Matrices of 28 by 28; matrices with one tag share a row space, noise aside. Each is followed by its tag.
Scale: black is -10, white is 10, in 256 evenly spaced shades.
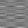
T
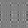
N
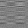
T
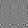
N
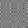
N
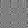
N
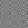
N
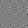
N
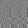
N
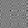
N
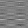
T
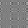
N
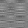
T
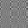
N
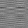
T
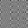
N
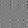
N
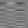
T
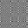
N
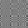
N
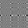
N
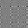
N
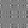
N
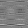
T
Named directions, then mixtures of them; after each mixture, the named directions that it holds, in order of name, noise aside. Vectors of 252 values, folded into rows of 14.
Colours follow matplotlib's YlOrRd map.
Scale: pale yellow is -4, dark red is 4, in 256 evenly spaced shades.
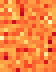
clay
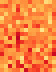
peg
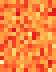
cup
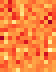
clay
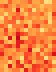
peg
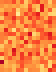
cup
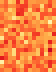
clay, cup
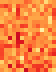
cup, peg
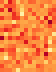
clay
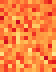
cup, peg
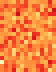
cup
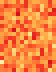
cup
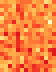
clay, peg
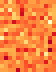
clay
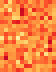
clay, peg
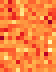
clay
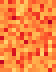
clay, cup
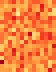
cup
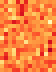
clay, cup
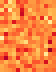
clay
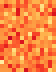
cup, peg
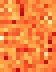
clay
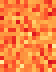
cup, peg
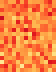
cup, peg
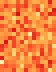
cup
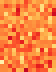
cup, peg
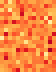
clay
